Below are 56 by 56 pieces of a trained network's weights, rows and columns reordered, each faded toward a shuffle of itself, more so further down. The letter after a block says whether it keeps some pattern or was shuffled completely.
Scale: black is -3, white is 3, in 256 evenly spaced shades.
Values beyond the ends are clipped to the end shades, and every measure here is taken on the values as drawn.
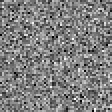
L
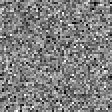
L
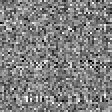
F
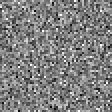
L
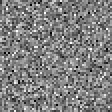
L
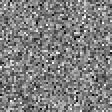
L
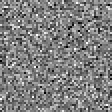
L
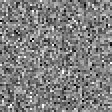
L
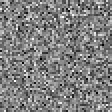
L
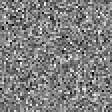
L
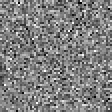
L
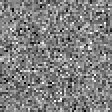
L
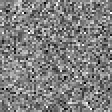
F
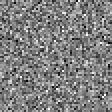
L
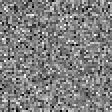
L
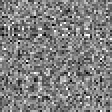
F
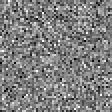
L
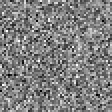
F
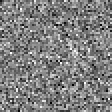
L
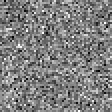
L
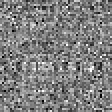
F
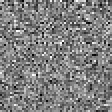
F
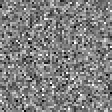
L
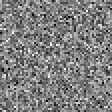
L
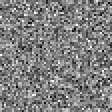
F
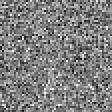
F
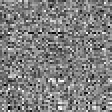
F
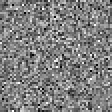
F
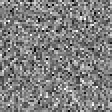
F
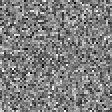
F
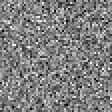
L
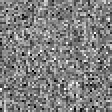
F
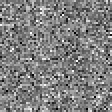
F
